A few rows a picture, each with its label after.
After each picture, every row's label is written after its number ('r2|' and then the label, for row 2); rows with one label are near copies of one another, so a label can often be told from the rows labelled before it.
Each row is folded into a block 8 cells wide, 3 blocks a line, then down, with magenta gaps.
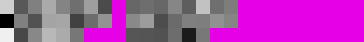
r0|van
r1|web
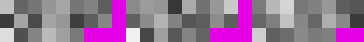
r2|van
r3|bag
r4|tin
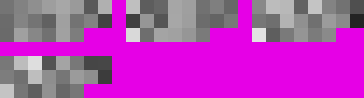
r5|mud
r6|van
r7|tin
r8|tin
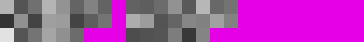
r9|van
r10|web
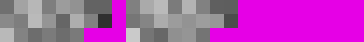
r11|tin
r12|tin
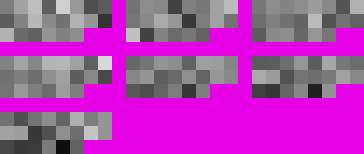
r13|tin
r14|bag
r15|mud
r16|mud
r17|web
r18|web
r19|web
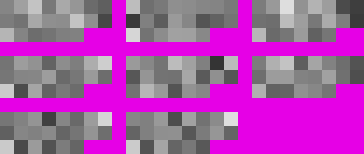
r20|tin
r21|van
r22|tin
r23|bag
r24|mud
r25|tin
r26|bag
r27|bag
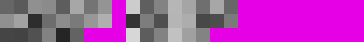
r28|web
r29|van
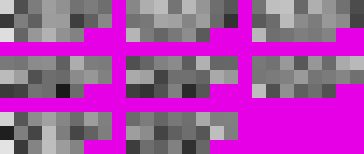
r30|van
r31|tin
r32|tin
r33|web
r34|web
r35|bag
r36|van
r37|web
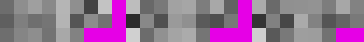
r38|mud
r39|van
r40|van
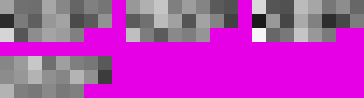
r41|van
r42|tin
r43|van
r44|tin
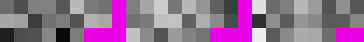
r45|web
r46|tin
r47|van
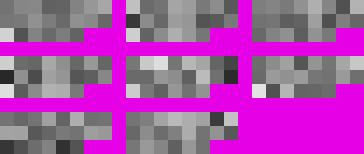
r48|bag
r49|van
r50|mud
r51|van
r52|tin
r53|bag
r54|web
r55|mud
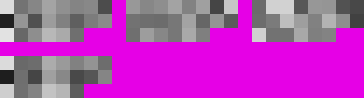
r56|van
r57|mud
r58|tin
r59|van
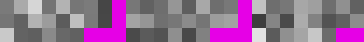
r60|tin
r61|web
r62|van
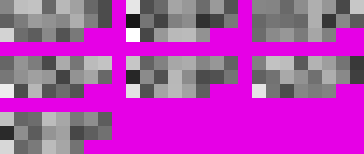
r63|tin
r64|van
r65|mud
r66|bag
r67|van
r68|tin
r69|van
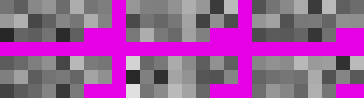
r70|web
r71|mud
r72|web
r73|web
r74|van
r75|mud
